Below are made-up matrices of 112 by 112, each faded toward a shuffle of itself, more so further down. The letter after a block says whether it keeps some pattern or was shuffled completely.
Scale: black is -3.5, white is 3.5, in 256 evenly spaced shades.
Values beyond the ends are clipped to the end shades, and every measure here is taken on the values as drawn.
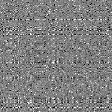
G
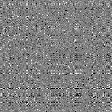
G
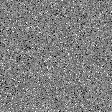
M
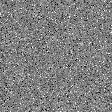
M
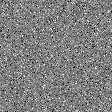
M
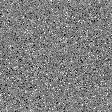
M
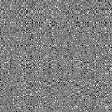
G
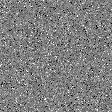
M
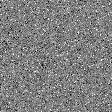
M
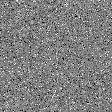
M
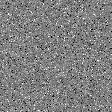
M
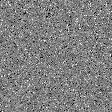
M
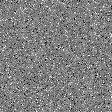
M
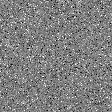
M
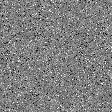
M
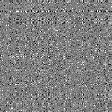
G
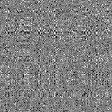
G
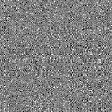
G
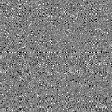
G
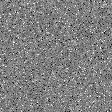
M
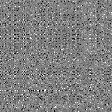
G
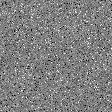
M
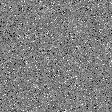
M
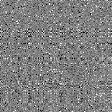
G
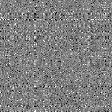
G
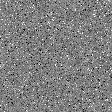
M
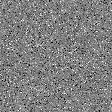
M
